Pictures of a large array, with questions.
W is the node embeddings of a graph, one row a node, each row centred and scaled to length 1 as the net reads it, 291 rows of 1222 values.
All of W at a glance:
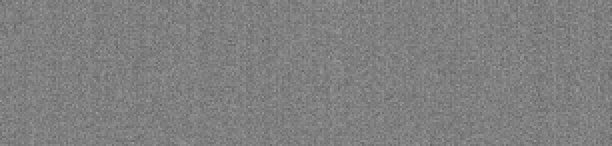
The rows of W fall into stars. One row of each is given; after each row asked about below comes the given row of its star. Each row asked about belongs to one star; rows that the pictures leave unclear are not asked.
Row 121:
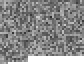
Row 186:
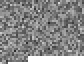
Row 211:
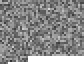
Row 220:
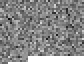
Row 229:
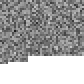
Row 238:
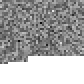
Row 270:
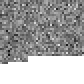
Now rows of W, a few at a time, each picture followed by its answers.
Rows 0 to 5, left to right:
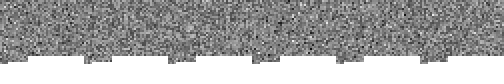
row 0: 220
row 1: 220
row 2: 229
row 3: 186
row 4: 220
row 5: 229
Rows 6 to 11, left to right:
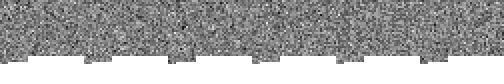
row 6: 220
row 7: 220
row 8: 211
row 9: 220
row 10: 270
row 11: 229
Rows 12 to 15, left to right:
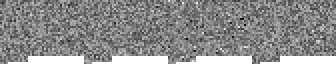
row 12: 220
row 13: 121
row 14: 121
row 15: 211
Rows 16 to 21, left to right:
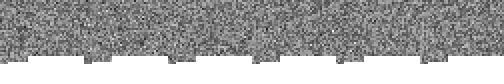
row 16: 270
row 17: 229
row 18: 229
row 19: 186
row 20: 270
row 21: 211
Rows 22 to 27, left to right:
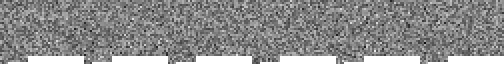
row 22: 270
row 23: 270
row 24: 238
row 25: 229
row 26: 220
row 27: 238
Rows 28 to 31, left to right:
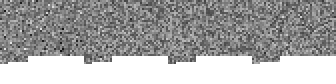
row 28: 186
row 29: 220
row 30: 211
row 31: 121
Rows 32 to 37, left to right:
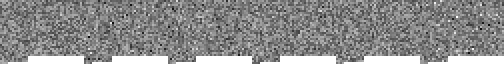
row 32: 121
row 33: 186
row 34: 238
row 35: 211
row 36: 121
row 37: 121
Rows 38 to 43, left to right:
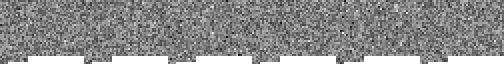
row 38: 211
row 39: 270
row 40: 238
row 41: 186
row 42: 211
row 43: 270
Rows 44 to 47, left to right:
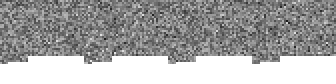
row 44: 220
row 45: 220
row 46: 121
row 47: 270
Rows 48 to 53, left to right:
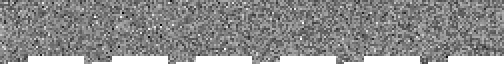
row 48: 211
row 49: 121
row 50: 229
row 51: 121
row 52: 220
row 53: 211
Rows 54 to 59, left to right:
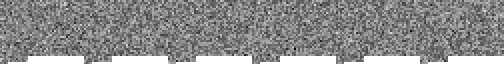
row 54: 229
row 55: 229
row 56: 121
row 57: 186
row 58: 186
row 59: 238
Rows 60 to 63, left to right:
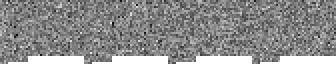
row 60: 211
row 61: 186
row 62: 220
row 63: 229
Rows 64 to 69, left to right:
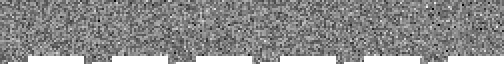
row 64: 186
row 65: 186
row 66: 238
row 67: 220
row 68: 229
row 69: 121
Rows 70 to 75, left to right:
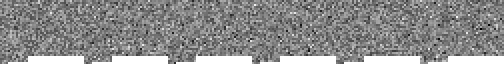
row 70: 186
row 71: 270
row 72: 229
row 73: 270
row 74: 270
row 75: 121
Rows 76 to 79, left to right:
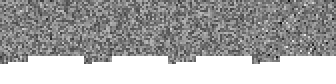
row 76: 211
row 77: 229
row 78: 220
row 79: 186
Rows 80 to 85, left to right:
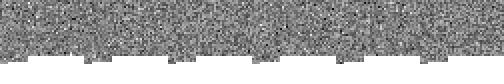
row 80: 121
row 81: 270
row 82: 270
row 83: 121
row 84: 211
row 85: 270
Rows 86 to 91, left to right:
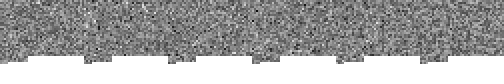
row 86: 121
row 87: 211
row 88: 270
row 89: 186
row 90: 220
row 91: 238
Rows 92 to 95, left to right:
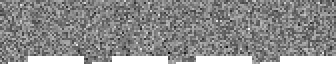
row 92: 229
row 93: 229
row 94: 121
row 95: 121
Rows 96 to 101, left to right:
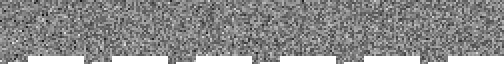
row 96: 186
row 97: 270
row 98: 229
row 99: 229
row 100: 186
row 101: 238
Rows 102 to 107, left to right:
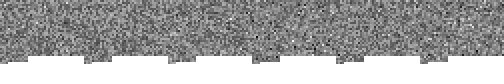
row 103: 238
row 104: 121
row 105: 186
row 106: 186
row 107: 270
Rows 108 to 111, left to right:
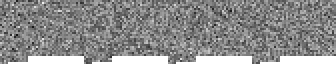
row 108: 211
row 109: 229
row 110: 220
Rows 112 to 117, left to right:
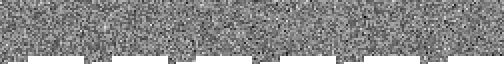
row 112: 229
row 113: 238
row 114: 229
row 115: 238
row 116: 211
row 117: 238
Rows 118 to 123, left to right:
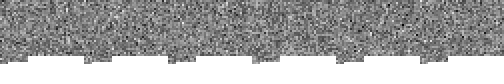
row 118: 229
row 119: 238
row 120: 220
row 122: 186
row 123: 238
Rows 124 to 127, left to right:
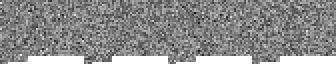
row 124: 229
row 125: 186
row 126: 220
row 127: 229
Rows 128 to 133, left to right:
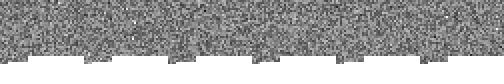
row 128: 220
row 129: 121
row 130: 238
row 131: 270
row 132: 211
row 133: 229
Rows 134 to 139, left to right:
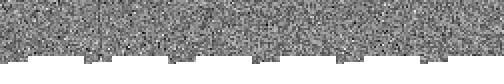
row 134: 238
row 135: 186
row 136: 229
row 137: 229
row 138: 186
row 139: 270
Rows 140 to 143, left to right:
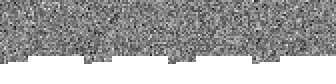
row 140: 211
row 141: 238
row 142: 229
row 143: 238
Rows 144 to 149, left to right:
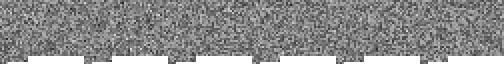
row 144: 238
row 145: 229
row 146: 211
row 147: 220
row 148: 238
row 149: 270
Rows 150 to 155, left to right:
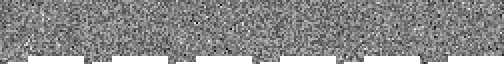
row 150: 270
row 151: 211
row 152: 186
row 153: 220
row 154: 270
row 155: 211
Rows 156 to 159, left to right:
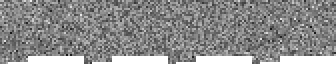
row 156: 238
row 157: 211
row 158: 186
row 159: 270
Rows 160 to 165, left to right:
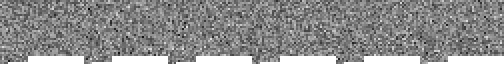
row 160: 186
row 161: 238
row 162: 211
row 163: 220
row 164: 229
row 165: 238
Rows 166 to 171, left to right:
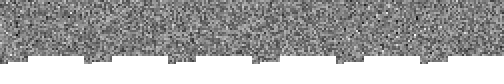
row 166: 211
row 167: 238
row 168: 229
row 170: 186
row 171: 238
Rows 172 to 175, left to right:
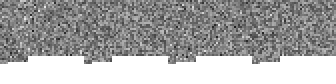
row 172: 238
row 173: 270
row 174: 220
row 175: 270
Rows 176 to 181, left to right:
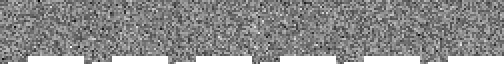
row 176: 229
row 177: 270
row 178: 270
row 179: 211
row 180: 220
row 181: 270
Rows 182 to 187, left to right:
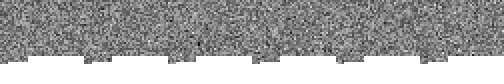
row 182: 270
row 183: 211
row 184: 238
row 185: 229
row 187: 220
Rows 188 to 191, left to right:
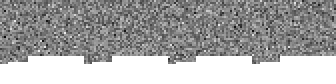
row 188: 186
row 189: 186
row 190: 220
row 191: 211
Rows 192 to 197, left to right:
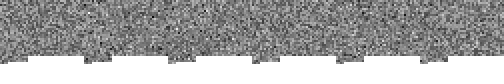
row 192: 211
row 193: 211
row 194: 238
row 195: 270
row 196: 220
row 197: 270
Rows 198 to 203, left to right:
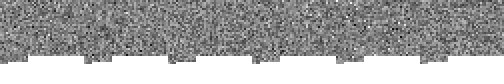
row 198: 211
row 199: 270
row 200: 220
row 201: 220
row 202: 121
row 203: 121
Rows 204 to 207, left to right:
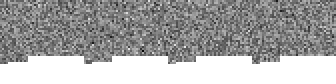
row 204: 238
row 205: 270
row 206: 238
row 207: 229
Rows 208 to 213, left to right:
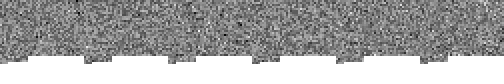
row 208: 121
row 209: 211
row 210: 220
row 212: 229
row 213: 229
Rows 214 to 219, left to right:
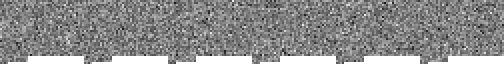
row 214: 229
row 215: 238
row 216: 270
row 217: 220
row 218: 211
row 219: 270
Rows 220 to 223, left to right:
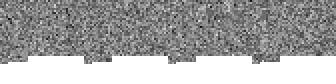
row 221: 211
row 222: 211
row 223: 186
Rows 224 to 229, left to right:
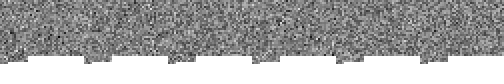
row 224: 238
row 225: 229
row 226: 229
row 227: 238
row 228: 229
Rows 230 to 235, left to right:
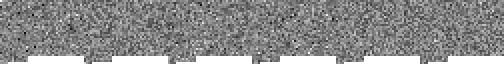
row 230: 121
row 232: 270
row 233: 186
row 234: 220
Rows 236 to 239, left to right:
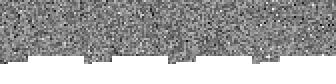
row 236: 211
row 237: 220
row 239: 121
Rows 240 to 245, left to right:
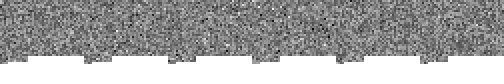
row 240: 229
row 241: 220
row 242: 270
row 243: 121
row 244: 220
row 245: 238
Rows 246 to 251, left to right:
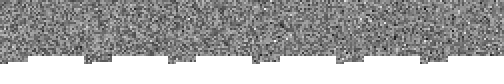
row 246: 229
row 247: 211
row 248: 229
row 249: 220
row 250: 238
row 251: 238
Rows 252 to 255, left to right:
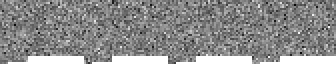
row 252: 229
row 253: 211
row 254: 229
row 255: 121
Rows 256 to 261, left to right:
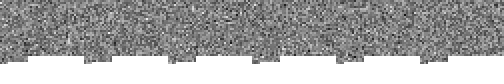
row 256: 229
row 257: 238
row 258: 220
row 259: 270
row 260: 220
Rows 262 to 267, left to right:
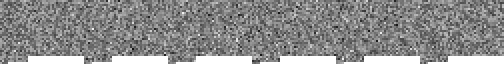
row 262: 270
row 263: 238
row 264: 229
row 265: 270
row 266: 238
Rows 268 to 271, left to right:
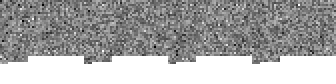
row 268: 121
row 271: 270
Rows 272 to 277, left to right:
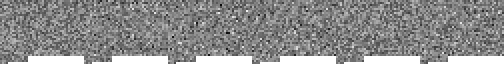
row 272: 186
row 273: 211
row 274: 186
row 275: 270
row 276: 238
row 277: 220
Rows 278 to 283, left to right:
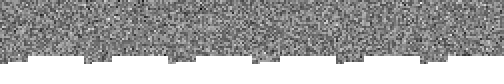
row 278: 229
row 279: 238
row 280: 121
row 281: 270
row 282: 229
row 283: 229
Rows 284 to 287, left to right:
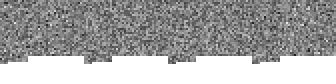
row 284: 220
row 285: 186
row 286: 220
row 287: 270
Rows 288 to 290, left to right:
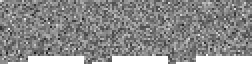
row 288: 238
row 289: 270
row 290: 229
